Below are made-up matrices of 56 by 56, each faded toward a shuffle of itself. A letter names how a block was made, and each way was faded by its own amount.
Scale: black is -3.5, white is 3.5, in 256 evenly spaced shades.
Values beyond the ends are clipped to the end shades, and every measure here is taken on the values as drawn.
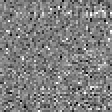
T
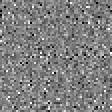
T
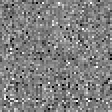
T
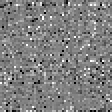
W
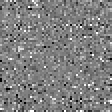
W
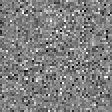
T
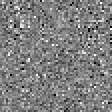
T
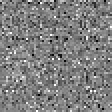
T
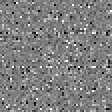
W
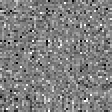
T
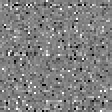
W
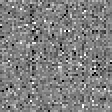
T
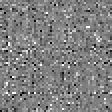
W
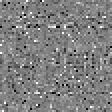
W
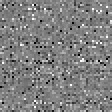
W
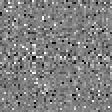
W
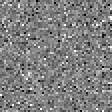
T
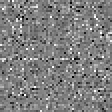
W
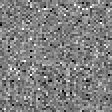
T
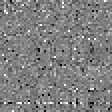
W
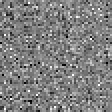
T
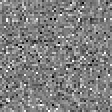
T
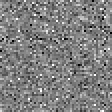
T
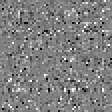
W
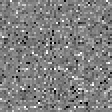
W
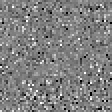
W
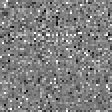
W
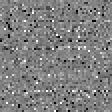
W
